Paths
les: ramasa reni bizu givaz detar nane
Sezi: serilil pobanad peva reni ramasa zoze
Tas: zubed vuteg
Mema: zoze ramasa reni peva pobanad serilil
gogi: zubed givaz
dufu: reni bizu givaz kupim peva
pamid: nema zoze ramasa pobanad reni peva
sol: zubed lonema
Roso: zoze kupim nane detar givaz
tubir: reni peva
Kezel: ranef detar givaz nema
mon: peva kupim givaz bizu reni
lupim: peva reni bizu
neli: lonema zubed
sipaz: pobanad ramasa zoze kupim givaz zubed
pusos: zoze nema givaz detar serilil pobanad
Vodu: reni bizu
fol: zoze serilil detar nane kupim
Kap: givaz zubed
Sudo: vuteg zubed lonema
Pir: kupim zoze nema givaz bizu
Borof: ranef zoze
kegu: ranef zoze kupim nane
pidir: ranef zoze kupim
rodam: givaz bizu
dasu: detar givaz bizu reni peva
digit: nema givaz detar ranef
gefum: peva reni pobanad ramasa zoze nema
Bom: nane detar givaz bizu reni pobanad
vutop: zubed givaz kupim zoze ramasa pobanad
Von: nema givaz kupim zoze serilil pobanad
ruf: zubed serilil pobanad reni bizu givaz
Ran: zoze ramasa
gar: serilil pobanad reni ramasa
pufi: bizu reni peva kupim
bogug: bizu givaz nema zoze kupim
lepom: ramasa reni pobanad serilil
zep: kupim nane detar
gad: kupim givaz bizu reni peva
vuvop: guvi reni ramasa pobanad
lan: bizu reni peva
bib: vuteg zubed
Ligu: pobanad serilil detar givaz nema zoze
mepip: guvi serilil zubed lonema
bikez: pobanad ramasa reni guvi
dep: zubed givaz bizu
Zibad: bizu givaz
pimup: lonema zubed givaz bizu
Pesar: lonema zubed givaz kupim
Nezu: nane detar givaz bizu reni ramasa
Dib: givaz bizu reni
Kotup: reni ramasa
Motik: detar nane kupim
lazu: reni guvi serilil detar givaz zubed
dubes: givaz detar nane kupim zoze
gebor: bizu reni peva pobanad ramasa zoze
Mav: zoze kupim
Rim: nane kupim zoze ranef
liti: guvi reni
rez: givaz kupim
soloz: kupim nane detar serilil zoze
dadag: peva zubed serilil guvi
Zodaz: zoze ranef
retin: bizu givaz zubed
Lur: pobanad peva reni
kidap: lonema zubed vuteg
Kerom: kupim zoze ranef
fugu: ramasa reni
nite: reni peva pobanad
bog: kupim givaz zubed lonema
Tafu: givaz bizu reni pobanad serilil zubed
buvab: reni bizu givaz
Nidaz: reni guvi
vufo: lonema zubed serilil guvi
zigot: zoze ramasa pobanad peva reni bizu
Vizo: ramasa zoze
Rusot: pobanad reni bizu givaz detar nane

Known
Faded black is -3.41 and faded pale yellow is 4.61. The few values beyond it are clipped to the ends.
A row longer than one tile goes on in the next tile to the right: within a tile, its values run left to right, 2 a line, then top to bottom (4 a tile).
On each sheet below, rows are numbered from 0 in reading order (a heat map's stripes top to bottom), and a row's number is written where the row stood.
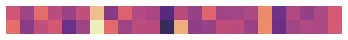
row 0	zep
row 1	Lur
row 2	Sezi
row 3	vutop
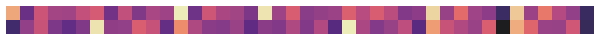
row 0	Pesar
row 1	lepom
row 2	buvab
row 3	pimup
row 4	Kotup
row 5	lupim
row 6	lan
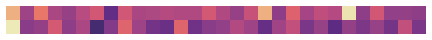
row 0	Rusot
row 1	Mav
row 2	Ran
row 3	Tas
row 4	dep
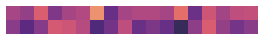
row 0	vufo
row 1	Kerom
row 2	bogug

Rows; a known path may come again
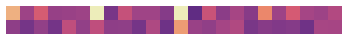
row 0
retin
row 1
rodam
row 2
ruf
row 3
Kap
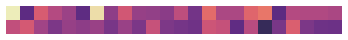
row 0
dufu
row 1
dep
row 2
dubes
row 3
pidir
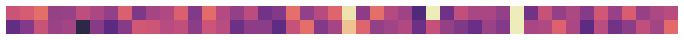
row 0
neli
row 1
vufo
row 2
Motik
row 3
soloz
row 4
dasu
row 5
Zibad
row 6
Bom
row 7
lazu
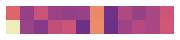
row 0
gar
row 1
vutop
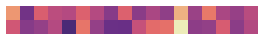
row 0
Roso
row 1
dadag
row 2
Rusot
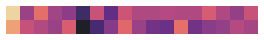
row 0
lupim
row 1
Mav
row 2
Ran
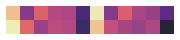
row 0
Lur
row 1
Dib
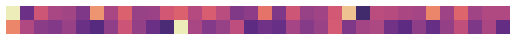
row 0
buvab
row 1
bog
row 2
Kotup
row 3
sipaz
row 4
rez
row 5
bib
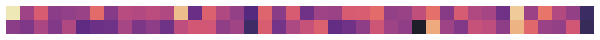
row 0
pimup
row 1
Borof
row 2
pufi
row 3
Tafu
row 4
sol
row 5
Nidaz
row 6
lan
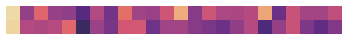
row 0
zigot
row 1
fol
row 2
gogi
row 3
Pesar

